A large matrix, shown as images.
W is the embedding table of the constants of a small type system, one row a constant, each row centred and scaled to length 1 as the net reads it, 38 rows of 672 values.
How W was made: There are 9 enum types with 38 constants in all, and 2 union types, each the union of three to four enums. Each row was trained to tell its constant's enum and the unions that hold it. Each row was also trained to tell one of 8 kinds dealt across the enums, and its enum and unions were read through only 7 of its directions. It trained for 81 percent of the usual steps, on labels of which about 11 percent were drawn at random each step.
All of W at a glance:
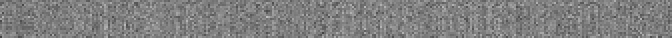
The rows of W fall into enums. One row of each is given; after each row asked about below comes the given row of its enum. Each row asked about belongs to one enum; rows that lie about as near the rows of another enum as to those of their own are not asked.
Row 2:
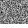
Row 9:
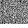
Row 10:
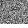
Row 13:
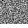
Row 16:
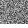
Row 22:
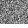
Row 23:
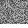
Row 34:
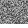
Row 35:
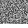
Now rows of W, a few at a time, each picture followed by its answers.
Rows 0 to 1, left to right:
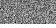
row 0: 9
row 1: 13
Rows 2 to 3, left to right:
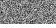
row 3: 22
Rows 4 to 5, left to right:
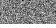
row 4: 2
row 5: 2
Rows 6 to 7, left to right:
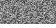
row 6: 10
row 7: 34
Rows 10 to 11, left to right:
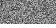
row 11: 13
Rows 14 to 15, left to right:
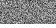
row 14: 22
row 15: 23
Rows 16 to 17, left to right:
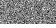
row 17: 16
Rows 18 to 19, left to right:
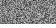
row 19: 10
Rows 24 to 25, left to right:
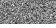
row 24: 34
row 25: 23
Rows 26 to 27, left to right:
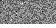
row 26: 23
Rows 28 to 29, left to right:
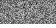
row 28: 23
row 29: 10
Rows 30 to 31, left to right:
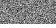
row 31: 34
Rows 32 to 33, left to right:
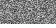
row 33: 13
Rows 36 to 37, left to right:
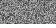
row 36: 34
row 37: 2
